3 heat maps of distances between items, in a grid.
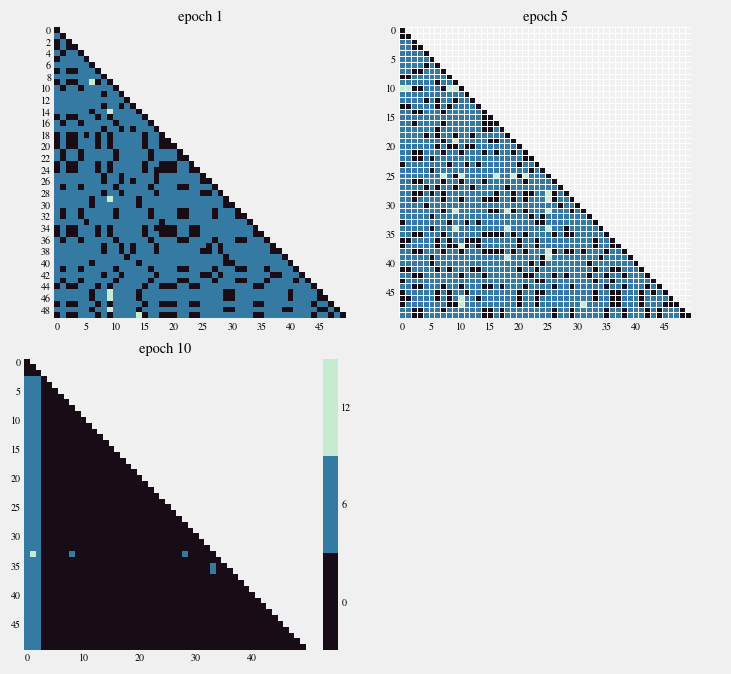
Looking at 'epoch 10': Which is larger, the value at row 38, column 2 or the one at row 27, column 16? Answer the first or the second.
the first
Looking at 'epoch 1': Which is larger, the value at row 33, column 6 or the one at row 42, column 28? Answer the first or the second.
the first
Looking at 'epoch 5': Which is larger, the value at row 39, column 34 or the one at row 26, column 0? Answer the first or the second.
the second
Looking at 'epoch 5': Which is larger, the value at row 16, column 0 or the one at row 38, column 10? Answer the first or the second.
the first
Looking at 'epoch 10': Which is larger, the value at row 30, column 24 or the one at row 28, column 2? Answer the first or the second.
the second
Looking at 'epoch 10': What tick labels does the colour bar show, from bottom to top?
0, 6, 12
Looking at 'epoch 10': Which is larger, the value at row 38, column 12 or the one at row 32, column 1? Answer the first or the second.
the second
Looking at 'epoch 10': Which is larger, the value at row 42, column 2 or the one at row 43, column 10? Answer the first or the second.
the first
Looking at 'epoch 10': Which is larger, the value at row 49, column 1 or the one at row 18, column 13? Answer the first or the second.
the first
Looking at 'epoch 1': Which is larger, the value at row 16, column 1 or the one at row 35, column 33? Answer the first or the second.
the second
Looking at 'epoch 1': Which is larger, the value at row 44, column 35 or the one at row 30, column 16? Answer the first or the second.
the second
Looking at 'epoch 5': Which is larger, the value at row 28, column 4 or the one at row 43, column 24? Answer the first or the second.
the first
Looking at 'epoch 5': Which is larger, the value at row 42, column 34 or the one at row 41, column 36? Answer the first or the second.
the first
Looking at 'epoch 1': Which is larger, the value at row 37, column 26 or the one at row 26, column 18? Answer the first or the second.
the second
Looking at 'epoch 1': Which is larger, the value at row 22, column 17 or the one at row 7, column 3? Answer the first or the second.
the first
